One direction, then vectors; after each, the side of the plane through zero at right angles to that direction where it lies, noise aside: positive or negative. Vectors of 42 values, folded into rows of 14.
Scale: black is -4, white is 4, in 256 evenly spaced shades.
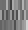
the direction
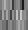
negative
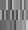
positive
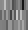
negative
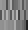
negative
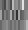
positive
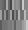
positive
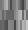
positive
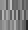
negative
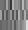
positive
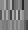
negative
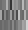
positive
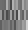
positive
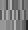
negative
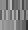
negative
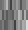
positive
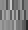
negative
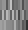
negative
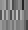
negative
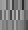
negative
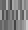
positive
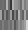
positive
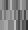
negative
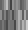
positive
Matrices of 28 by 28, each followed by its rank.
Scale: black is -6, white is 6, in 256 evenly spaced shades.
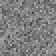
full rank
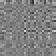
three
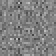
five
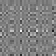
two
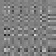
two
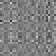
three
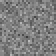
full rank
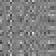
three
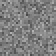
full rank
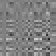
two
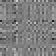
three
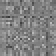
five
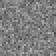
full rank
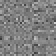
five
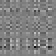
two
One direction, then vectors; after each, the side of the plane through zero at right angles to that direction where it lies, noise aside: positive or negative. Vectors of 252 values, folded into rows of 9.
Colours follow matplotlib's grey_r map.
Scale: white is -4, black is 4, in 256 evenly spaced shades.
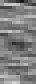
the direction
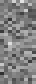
negative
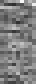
negative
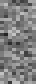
positive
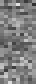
positive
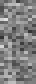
positive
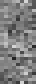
negative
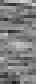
negative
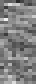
positive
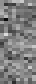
negative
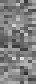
positive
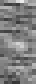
negative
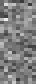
positive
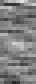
negative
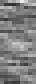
negative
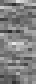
negative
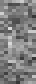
negative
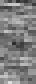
positive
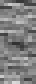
positive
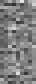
negative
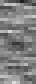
positive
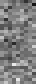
positive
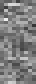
positive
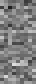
positive
